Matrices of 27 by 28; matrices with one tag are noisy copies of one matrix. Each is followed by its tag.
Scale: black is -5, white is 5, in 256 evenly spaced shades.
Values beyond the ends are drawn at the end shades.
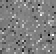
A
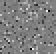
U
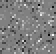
A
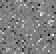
A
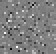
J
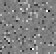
U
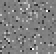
U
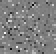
J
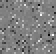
A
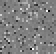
U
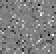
A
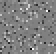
U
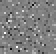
J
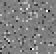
U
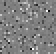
U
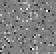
U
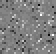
A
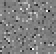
U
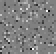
U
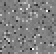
U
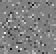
J
